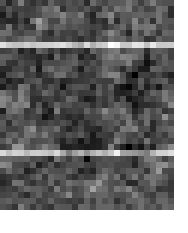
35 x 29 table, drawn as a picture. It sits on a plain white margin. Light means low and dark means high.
Slope: none. Odd lines: rows 8 and 26. Grain: streaks across. Histogram: skewed, a long tail of low values.
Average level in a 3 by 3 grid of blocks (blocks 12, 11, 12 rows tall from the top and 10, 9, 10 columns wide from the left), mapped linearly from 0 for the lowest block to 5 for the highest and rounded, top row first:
210 | 354 | 121
